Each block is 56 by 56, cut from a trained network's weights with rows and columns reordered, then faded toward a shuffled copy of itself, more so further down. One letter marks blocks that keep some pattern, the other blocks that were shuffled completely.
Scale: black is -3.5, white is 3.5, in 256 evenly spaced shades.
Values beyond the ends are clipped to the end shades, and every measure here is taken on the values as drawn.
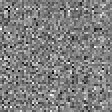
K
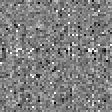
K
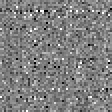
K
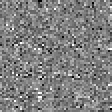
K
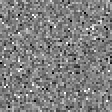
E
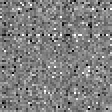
K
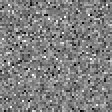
E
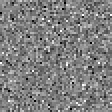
E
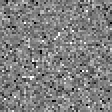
E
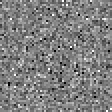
E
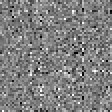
K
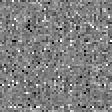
K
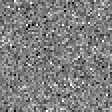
E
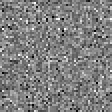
K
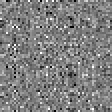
K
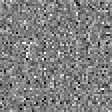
K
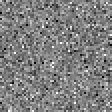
E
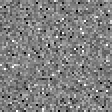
E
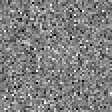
E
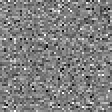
K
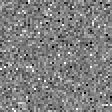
E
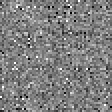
K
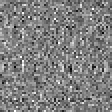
K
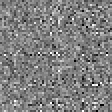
K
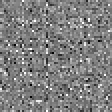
K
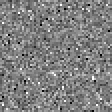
E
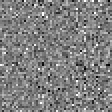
K
